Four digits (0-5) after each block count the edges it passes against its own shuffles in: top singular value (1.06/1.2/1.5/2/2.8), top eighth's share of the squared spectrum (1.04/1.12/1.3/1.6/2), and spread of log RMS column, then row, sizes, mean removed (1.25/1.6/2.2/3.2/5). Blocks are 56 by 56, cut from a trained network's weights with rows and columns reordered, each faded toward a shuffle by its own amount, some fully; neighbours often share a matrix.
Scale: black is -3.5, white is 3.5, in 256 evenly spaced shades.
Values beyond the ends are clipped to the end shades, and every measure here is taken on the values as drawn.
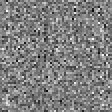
3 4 2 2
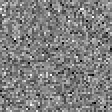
0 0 0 0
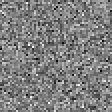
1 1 0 0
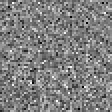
0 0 0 0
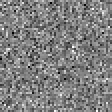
1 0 0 0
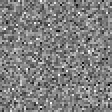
0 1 0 0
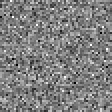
0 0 0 0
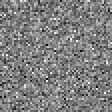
0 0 0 0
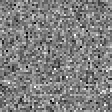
1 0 0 0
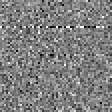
3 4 1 2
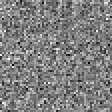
2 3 1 1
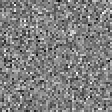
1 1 0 0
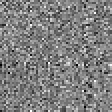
3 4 2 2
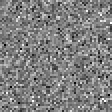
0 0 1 0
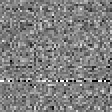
3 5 1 3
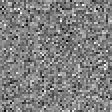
2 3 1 0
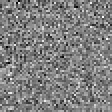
2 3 0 1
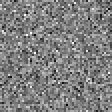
0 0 0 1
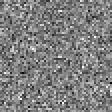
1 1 0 0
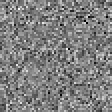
3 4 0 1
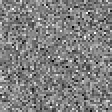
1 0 0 0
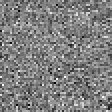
2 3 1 2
